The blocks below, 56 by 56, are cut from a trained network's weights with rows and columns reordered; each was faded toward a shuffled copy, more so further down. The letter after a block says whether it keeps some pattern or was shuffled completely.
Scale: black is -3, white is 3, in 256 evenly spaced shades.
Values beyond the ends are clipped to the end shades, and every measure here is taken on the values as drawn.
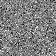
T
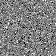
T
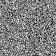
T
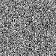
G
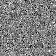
T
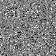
G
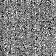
G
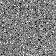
T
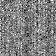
G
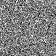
T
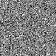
G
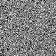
G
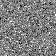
T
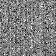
G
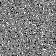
T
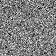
T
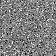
T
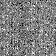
G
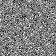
T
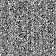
G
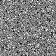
T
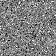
T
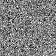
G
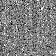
G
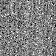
G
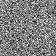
G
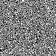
T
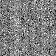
G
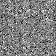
G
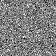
T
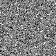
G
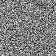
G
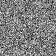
T
